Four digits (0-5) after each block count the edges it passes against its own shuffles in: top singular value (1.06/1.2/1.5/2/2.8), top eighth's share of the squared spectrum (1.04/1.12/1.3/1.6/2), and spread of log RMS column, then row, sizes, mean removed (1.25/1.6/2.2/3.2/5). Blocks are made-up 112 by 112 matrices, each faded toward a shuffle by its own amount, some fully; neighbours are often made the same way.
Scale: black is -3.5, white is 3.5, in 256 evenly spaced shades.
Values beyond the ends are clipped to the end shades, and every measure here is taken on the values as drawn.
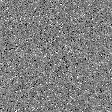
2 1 0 0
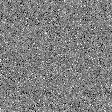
1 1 0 0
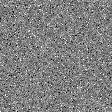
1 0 0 0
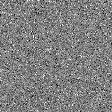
2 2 0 1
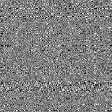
4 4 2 4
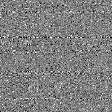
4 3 1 3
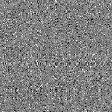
4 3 2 2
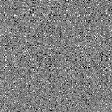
4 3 2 2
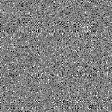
4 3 2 2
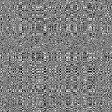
5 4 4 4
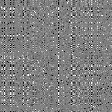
5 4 3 3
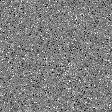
0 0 0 0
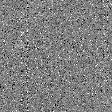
1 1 2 0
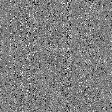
1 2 3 0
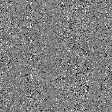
1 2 3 0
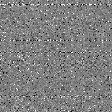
4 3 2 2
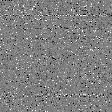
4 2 1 2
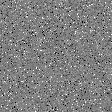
2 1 0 0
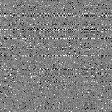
5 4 2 3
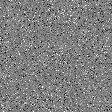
1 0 0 0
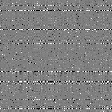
5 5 2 4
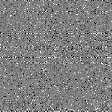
4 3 1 2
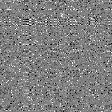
4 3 1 2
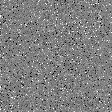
0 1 0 0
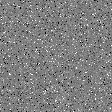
0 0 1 0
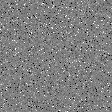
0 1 0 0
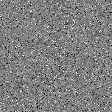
2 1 0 0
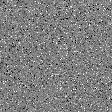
2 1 0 0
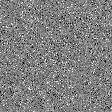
2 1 0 0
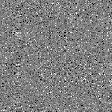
4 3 2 2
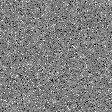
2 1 0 0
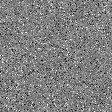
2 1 0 0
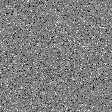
2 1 0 0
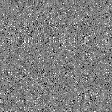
4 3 1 1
